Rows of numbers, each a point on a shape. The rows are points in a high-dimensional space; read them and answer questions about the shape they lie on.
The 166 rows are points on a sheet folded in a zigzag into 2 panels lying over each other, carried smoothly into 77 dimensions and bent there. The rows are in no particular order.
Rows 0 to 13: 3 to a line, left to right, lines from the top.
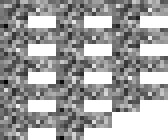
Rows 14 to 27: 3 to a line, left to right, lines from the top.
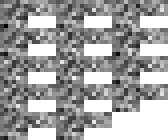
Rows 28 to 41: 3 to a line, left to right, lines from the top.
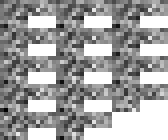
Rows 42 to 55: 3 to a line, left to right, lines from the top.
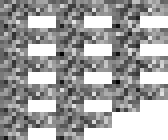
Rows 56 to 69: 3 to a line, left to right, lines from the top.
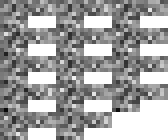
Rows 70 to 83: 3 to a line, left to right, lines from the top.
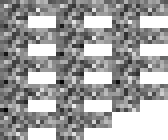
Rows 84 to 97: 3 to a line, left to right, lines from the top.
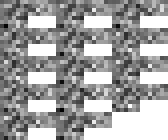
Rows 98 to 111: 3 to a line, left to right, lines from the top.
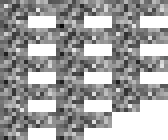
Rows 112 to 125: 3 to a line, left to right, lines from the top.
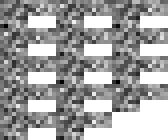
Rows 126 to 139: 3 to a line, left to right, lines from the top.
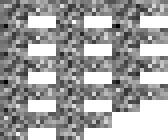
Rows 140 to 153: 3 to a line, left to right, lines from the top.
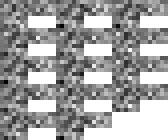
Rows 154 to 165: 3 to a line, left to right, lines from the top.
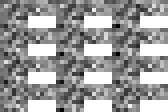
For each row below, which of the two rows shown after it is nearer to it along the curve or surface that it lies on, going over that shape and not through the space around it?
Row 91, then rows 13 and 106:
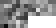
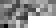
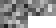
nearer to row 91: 13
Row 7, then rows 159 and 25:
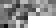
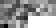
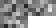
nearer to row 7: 159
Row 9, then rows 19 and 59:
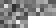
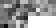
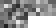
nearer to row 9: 19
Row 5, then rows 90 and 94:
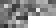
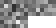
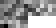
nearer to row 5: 90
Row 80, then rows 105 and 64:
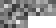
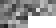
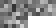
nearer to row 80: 105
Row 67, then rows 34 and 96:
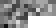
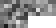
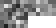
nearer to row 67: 34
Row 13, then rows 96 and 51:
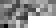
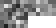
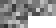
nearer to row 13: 96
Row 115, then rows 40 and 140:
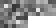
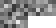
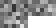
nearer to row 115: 140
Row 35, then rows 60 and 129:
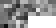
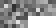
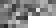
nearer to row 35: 129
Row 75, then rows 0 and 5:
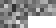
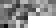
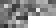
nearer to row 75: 5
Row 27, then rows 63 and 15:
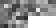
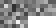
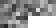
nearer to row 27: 15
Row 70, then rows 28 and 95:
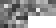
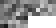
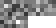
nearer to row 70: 28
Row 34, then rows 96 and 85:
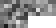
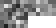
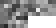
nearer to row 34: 96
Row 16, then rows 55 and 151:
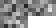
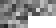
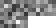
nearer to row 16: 151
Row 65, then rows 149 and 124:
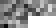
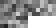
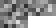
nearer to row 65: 124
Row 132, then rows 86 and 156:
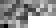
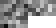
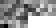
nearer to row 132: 156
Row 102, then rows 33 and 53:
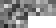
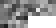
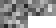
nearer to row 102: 53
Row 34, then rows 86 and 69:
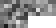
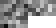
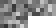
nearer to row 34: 86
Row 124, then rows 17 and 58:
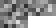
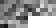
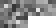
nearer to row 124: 17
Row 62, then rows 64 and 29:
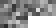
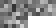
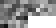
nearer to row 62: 64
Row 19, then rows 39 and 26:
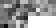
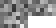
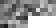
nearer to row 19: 26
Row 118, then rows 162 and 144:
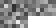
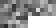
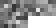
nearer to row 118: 144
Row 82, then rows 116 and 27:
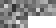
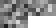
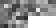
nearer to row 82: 27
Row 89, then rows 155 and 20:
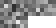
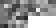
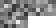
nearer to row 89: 155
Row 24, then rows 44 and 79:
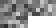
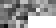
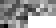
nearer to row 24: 79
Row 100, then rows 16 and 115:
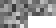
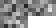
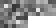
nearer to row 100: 115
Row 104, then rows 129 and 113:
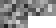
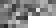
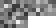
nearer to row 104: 113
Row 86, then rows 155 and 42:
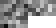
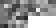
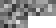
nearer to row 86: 42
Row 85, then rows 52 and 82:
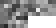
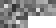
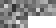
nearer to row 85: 52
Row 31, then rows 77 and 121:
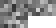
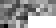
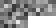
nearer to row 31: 77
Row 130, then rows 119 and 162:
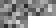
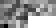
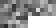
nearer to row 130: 119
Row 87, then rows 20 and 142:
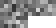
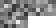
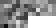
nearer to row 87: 142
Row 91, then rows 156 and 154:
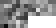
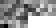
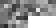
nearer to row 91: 156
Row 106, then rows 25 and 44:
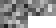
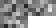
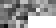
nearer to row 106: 25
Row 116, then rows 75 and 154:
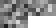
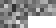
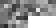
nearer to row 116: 154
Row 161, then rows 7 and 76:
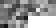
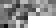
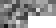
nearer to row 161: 7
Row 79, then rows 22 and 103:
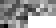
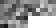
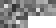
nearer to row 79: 22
